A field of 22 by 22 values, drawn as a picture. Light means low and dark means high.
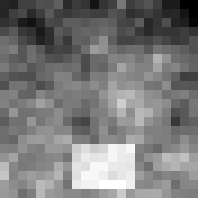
Roughest part: bottom middle. Odd patch: lower, in the bottom middle. Slope: up to the top. Ninth with the lowest average: bottom middle.
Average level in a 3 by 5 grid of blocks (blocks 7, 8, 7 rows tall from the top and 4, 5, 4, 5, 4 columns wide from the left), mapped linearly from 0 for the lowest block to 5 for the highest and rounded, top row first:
55445 | 33323 | 22012
